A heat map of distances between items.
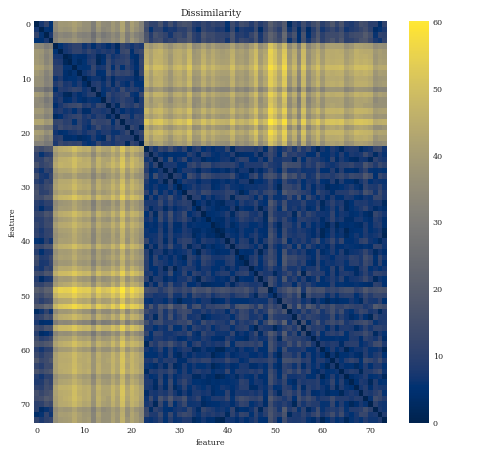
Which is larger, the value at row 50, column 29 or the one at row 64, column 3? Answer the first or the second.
the second
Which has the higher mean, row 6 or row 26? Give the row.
6
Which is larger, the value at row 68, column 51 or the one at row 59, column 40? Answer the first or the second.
the second
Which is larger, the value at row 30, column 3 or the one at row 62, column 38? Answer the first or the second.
the first
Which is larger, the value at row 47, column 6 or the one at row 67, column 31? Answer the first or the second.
the first
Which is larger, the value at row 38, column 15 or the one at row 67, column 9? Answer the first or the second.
the second
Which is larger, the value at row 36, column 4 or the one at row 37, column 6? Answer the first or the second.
the second
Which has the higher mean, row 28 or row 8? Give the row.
8
